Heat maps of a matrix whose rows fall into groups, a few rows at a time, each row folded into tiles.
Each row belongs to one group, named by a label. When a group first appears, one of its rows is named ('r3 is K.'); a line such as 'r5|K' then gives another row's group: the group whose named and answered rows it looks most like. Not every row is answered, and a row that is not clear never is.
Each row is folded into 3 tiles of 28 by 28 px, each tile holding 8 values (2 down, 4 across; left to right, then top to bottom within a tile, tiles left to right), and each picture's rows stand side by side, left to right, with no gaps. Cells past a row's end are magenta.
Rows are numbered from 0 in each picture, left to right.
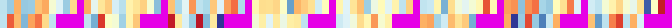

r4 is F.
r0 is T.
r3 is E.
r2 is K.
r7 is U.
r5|K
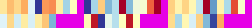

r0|E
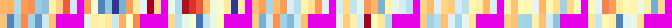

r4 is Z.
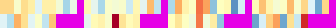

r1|Z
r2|Z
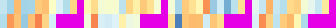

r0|T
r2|U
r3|T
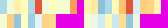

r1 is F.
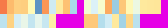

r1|K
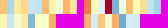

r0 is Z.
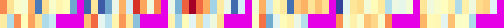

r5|K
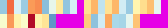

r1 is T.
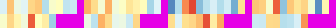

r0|Z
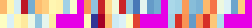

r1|U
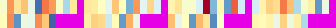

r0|E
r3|Z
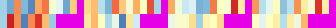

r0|T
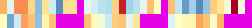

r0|U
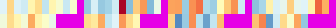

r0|Z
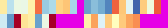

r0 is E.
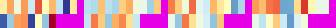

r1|T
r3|E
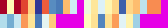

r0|U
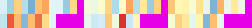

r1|F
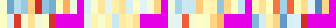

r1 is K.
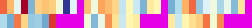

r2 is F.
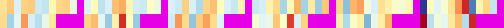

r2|T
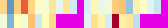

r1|Z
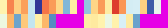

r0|E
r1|Z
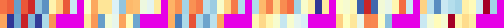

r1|E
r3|Z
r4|K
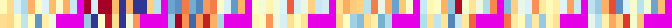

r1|U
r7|F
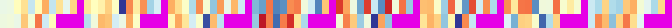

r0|F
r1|E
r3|T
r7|T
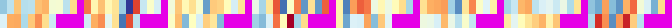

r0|T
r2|E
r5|E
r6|F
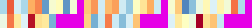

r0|Z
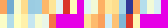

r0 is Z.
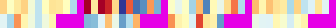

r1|U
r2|K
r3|U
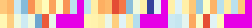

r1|Z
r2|F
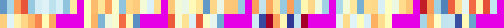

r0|F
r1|E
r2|K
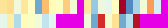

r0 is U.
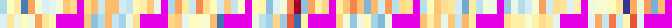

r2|Z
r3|F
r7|E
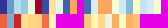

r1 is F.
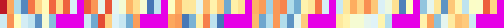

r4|Z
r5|K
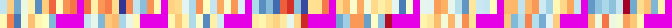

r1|U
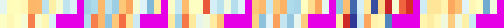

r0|Z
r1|T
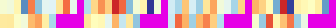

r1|Z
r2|T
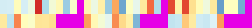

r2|U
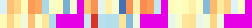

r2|E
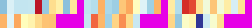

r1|T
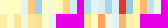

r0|K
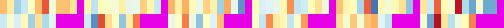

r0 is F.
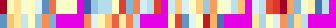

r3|Z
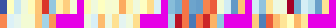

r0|F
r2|T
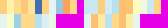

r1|T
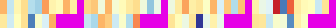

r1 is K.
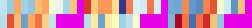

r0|T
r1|U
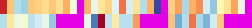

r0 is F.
